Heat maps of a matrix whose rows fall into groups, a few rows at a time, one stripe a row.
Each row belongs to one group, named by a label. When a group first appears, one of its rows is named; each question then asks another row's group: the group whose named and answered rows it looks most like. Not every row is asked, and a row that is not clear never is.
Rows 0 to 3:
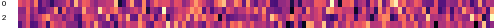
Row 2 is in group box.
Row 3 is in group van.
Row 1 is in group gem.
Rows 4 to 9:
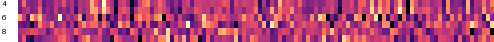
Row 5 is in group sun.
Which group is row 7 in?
box
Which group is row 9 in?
van
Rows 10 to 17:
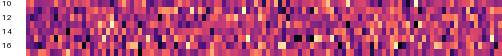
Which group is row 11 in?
van
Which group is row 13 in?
sun
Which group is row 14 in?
gem
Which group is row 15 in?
van
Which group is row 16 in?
box
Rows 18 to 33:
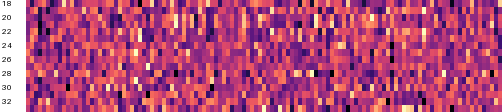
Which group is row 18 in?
gem
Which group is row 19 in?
gem
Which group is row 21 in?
van
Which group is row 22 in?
gem
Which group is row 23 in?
gem
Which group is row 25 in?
box
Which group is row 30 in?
gem
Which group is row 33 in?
sun
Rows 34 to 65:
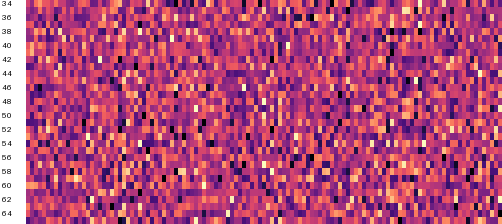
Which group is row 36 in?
van
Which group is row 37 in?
sun
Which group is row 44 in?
box
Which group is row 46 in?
van
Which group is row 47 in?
box
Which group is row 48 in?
sun
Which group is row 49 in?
box
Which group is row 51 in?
box
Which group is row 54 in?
gem
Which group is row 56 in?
van
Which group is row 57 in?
sun
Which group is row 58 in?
box
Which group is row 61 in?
sun
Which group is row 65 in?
box
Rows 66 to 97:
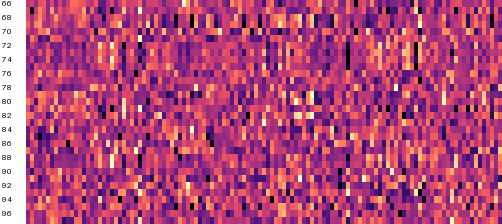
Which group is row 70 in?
van
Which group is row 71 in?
gem
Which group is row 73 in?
sun
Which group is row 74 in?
sun
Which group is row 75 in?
sun
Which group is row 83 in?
sun
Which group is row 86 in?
gem
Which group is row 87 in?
box
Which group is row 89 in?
sun
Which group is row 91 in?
gem
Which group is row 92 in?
box
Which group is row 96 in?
box
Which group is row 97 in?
gem
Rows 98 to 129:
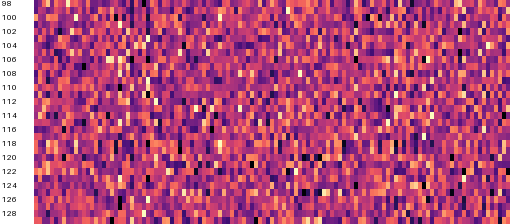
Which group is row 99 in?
box
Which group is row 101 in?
sun
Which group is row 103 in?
gem
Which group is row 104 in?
box
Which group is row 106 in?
sun
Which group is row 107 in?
van
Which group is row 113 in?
box
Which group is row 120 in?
van
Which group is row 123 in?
sun
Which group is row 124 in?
sun
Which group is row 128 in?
box
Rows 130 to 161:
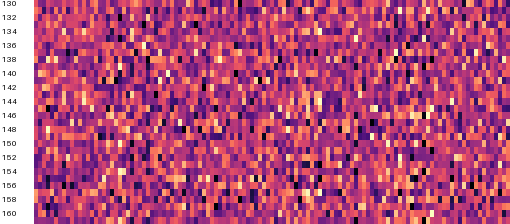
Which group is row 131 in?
sun
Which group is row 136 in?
box
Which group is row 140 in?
box
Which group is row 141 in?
van
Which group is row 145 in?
gem
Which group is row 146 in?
sun
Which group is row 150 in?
sun
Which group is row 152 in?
box
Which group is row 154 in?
sun
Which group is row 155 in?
van
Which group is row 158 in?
sun
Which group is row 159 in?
van
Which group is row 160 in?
gem
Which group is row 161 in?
sun
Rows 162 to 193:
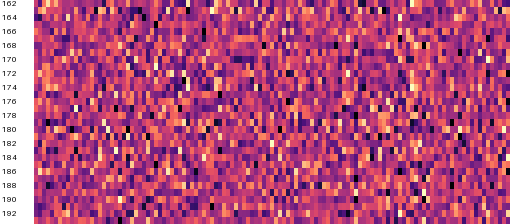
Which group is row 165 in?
van
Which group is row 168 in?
sun
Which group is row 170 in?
box
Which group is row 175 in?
gem
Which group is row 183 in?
gem
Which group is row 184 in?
box
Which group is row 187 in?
sun
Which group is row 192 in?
box
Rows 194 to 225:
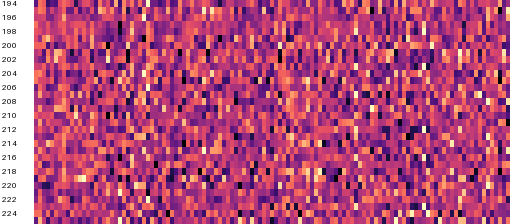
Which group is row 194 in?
gem
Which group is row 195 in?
box
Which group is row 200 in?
gem
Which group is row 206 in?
gem
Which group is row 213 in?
box
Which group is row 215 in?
box
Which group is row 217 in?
van
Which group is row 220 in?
box
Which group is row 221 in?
sun
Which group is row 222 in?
gem
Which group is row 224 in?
sun
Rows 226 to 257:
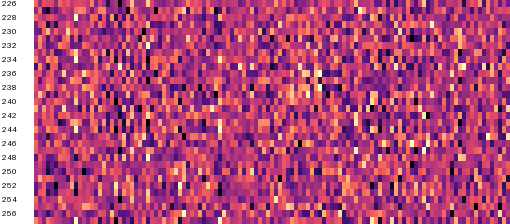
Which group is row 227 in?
van
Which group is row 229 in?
gem
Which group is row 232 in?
gem
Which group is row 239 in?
gem
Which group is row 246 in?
sun
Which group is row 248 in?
gem
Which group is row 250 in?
van
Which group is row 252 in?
gem
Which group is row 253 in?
gem
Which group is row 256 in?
van
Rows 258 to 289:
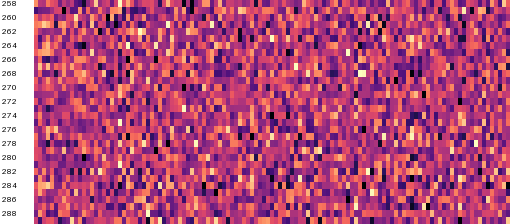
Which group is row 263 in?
sun
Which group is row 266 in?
van
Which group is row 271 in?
sun
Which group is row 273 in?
van
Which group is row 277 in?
sun
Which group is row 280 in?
van
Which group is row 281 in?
sun
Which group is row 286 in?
box
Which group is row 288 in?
gem
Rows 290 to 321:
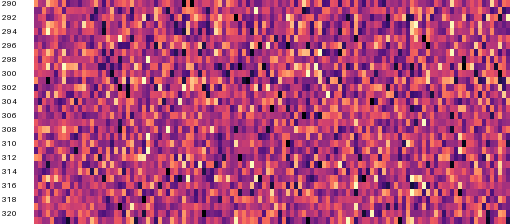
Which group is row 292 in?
box
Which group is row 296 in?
van
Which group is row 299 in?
box
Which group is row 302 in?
van
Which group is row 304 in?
gem
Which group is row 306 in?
van
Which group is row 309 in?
gem
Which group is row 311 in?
gem
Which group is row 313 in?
van
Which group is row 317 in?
sun
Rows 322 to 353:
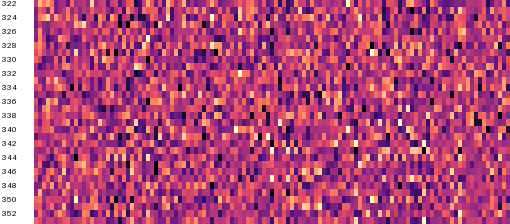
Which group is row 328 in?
box
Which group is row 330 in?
sun
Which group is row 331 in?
box
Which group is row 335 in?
van
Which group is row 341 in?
van
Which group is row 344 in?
gem
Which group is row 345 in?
van
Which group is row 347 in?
sun
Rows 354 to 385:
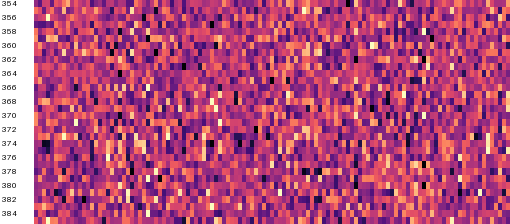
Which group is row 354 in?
box
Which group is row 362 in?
sun
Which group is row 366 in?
gem
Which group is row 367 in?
box
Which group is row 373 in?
box
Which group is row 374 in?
box
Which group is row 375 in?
box
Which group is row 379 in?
gem
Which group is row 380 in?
sun
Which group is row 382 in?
van
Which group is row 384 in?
gem
